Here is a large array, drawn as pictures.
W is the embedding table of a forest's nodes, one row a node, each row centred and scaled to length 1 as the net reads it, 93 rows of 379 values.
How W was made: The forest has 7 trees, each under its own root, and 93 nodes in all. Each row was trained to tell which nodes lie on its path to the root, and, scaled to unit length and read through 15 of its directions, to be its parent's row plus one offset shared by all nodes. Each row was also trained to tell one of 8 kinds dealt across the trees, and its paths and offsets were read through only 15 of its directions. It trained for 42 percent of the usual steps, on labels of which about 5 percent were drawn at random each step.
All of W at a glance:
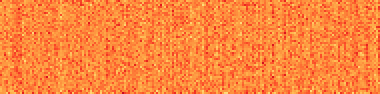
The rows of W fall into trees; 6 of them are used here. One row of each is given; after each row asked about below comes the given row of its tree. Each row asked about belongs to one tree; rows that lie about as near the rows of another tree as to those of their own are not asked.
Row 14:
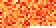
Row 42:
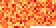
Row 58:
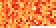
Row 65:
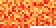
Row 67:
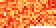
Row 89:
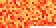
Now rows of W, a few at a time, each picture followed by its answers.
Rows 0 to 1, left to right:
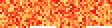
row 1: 89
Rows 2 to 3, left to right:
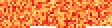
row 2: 42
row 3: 67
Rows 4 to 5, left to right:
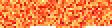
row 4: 67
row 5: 89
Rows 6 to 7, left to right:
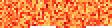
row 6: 14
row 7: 14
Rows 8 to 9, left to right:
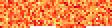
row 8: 14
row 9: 65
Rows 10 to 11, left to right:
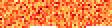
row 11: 67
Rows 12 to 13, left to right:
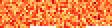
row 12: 89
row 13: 67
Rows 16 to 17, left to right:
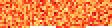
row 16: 89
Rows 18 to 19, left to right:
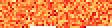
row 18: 65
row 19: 14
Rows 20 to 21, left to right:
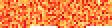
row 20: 65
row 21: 42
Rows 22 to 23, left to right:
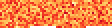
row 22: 14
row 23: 89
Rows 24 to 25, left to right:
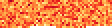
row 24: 14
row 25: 89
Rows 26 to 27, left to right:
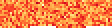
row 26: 42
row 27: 65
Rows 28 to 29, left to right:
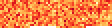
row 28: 58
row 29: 67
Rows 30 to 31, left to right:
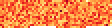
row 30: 42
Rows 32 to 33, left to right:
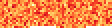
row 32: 58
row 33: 58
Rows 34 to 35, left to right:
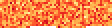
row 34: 42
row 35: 89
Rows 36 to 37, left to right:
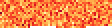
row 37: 14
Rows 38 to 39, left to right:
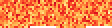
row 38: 42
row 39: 58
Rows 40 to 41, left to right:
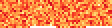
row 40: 65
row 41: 42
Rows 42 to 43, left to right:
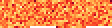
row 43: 14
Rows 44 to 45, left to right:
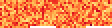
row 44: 67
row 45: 89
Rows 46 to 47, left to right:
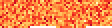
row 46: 42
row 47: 67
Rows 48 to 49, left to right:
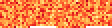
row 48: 67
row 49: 42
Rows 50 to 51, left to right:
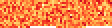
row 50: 42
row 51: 89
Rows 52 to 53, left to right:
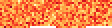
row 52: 67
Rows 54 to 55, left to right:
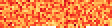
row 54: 14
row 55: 14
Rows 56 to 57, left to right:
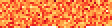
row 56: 14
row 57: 42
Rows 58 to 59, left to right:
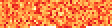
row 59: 67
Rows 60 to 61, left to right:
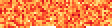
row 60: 67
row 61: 67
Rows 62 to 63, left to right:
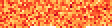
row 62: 65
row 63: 67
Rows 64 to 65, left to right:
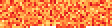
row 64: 14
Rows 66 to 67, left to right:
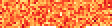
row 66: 14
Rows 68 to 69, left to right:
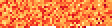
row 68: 67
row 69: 42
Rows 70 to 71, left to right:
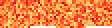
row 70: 42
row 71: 65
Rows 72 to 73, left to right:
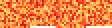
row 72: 65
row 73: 89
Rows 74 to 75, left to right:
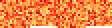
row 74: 65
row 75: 58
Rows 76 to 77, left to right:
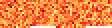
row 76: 67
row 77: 89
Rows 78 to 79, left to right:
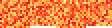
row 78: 89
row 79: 67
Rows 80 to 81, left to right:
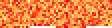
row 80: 58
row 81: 14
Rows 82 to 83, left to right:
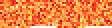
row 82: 14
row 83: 58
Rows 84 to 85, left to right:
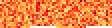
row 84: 58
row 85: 14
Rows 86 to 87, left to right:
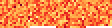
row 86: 58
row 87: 14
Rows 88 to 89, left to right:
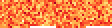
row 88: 14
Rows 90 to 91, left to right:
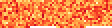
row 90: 67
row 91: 67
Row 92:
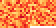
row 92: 65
